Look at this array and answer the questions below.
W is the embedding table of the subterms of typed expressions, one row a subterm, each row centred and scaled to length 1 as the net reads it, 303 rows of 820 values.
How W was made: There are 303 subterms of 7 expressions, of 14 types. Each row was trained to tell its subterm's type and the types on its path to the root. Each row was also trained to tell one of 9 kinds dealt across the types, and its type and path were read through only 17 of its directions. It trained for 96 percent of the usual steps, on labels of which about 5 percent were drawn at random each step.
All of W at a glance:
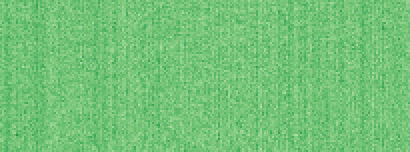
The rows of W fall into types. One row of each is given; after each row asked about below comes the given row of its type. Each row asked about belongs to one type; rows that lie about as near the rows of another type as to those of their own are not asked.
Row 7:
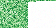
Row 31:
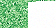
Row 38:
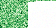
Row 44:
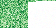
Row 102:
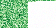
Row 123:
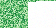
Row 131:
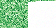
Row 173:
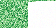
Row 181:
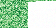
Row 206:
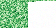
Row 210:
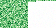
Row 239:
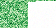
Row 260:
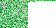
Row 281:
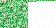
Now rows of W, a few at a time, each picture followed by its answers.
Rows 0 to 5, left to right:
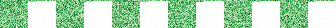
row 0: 102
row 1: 260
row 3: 44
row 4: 173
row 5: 173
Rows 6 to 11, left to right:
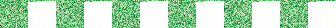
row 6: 31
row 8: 281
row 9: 38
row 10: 239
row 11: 7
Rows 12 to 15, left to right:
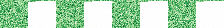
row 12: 131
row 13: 173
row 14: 131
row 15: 102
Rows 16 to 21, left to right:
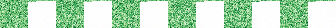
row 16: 31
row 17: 31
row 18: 102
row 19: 31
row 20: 281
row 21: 131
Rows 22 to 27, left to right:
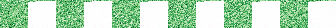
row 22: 260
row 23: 31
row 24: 281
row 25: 123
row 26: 210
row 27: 260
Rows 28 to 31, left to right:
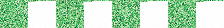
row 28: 210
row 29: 38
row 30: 7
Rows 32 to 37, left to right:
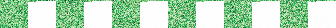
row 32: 131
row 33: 44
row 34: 260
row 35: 173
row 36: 281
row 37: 173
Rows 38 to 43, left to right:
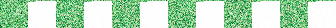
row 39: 210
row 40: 206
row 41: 102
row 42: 31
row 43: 239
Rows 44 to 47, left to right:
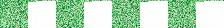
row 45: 210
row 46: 123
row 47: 38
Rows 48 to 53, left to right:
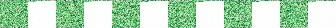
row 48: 38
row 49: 102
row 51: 206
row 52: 44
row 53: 210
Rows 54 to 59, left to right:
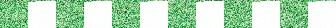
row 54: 260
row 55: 44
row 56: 239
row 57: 281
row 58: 281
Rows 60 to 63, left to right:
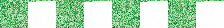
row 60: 239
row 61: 181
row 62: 44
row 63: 206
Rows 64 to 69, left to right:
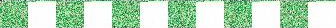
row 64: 123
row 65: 7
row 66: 281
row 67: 260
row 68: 173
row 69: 31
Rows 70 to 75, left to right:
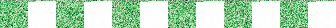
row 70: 210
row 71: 131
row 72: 181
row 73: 239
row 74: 181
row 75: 281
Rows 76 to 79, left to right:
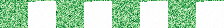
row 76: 44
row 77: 210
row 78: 173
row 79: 44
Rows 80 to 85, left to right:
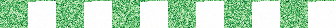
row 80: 239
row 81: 281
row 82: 44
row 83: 239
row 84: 206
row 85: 181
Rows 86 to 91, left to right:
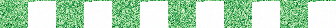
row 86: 206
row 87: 239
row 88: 239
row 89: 239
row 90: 239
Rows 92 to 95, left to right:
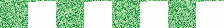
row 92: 123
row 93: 7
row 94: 7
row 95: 239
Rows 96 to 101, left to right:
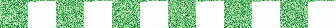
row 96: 181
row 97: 181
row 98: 281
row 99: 38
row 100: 181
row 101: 102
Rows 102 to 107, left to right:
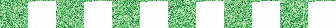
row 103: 210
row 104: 181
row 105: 260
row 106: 281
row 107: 281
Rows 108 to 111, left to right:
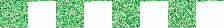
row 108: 7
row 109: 239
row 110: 102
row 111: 123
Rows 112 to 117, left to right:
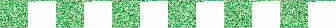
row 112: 7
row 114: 173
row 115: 44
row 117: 181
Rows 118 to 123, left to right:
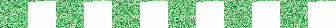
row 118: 44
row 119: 123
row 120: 131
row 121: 260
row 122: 102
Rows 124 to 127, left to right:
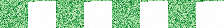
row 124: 206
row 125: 44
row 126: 210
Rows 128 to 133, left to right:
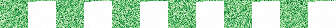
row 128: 31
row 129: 44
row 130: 102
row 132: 131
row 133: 173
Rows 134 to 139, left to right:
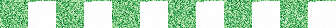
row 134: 131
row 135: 131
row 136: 239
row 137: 210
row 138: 206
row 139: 260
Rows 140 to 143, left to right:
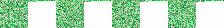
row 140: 173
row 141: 206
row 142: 7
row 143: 239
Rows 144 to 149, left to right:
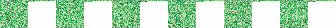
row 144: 102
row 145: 44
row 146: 7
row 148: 181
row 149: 260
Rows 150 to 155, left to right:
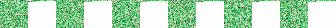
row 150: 38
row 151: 210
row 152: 260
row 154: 131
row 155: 239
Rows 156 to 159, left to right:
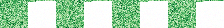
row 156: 44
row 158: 181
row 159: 281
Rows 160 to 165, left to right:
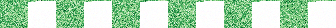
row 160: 260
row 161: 173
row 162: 44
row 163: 123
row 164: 260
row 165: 31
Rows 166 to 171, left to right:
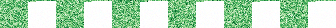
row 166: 102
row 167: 260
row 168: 44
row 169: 210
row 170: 7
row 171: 7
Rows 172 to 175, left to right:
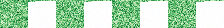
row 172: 44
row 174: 173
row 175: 281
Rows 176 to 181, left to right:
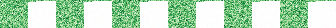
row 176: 210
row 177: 7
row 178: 123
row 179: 181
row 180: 123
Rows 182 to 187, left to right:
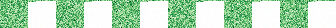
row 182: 123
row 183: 210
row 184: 7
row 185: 123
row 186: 210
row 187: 7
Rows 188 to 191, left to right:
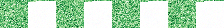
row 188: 7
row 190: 281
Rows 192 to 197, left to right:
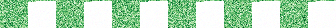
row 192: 206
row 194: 131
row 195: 206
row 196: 38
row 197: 281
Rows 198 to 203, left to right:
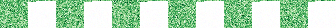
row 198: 173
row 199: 210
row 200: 7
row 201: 210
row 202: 131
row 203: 7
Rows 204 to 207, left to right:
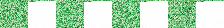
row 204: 123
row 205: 281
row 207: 181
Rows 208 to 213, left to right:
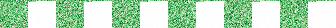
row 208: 210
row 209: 173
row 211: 260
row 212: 31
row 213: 210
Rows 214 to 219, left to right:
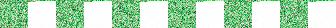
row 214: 7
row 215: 239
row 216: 102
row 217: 131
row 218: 206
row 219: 131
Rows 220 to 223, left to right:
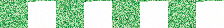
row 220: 38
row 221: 102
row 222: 102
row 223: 281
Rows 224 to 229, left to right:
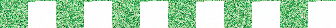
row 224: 44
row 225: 206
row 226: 102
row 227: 210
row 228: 102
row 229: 31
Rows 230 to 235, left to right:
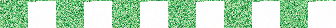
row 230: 173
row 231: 206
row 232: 7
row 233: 31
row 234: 123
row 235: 38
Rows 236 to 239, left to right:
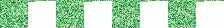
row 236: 44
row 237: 131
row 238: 31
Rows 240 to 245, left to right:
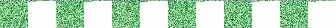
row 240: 38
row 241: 31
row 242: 44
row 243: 239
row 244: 38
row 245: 181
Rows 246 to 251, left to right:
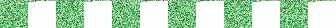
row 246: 123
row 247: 239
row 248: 131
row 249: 102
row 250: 44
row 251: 260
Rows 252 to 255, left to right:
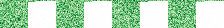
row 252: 281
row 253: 102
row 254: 181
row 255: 206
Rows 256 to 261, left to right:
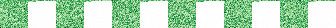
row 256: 173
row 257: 260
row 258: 239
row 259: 239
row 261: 7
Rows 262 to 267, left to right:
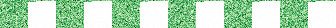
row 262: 31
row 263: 131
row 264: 260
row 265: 210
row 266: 260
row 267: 123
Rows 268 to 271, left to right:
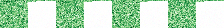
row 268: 31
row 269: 31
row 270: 38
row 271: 7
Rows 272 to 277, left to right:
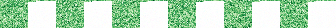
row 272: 31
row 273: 173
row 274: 206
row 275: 239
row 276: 102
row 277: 38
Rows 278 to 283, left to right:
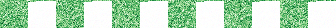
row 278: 38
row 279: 31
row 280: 44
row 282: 44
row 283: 206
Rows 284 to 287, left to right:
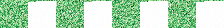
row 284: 131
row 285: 123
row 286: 210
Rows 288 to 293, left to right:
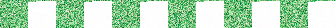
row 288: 210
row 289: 260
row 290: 206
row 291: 181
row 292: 173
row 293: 131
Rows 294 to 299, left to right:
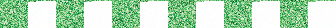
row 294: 239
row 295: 260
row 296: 239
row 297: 181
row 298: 260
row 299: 239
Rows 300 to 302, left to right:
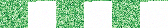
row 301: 181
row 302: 210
